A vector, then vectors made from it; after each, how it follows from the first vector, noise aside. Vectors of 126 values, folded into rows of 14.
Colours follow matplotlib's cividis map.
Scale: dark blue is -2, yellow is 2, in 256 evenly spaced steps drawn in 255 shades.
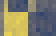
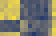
wrapped around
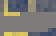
partly zeroed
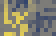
partly zeroed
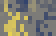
partly zeroed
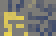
partly zeroed
